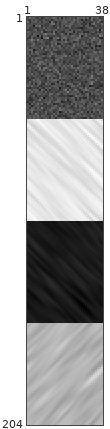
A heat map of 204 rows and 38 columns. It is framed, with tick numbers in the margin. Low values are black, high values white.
It is made of 4 by 1 panels. Panel 1,1: low, fine-grained. Panel 2,1: very high, slanting down to the right, faint in contrast. Panel 3,1: very low, slanting down to the right, faint in contrast. Panel 4,1: high, slanting up to the right, faint in contrast.
